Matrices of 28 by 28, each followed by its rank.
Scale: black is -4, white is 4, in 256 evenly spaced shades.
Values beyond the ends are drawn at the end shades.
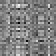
three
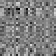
three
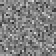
full rank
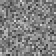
full rank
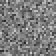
full rank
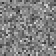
full rank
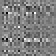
three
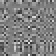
three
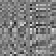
three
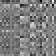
three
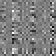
three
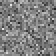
full rank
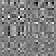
three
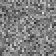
full rank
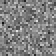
full rank
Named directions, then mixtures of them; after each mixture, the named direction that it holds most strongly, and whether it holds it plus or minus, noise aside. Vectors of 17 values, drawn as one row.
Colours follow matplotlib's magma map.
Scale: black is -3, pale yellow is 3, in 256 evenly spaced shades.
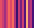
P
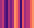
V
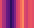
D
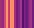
D, minus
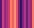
D, minus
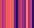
P, plus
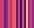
P, plus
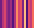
P, minus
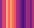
D, minus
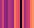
V, plus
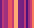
D, minus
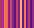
V, minus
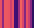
V, minus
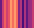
D, minus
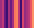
V, plus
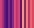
V, plus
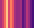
D, minus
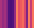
D, plus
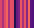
V, minus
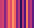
P, plus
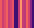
V, minus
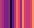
D, plus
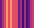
D, minus
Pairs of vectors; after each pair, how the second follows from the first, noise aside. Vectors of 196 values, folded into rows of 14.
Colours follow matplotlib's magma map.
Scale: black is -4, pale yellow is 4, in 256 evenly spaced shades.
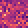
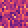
shuffled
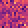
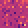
partly zeroed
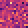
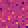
partly zeroed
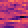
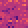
partly zeroed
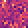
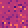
partly zeroed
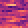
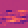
partly zeroed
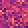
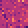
partly zeroed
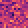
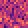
shuffled
